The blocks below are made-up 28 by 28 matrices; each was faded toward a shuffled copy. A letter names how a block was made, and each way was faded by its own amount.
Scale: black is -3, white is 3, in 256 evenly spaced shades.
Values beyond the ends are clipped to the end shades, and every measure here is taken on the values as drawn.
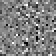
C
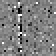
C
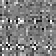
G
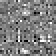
G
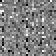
C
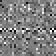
G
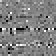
G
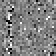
C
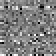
G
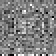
G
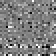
G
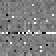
G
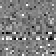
G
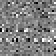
G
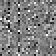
C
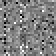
C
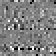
G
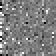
C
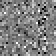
C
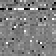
G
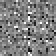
C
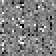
C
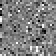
C
